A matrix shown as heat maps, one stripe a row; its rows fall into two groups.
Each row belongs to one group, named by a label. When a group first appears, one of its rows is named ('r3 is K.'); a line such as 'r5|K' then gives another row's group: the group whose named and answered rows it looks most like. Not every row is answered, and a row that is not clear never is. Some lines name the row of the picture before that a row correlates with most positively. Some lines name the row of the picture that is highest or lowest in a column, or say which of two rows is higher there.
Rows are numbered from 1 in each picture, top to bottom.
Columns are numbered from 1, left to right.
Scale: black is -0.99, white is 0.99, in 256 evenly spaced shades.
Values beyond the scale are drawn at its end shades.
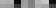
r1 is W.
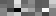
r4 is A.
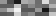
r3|A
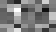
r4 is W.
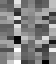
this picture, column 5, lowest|16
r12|A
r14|A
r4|W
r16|A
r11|W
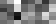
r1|A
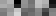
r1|W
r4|A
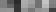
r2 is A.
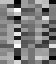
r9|A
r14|W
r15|W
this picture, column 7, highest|5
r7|A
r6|W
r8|W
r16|A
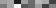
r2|A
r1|W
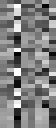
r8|A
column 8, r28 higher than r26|No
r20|W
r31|W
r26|A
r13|A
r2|A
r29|W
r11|W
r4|A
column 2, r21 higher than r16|Yes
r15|W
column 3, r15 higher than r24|No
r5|W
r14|W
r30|W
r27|A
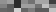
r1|W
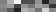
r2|W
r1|A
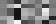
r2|A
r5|W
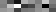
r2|A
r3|W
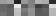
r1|W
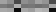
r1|W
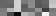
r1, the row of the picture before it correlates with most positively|2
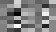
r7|A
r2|A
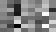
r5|A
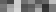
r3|A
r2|A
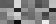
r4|A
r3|W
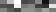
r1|A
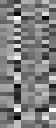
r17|W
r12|A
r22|W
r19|A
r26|W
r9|W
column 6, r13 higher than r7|No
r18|W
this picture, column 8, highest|28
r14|A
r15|A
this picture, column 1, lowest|28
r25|W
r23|W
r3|W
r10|A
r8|A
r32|A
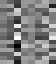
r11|W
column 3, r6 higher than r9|No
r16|W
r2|W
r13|W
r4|A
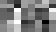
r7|A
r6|A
